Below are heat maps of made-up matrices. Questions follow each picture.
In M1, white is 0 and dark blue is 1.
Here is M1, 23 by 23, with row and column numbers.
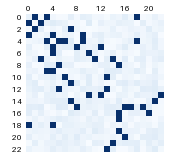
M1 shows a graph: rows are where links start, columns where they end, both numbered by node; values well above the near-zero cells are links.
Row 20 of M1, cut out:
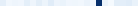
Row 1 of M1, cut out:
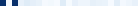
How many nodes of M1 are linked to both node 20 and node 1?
0
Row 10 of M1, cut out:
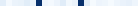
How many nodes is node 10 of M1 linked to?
2
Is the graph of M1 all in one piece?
yes
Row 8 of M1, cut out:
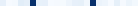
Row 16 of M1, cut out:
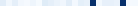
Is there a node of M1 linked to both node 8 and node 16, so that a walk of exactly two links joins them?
yes
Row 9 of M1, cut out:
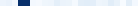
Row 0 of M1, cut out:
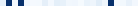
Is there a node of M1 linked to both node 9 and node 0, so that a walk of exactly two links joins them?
yes
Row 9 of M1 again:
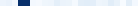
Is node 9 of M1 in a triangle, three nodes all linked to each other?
yes
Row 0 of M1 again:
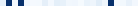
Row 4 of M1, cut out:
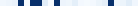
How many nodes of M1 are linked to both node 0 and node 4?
2
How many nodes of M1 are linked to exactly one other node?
6
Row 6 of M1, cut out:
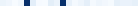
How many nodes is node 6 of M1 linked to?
2
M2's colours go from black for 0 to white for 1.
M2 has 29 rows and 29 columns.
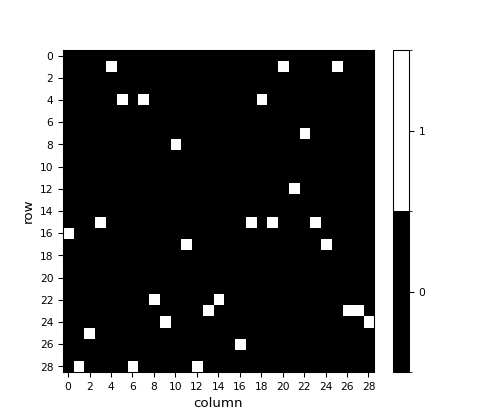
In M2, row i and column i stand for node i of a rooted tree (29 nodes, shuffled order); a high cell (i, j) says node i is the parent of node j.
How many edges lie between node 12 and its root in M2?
4
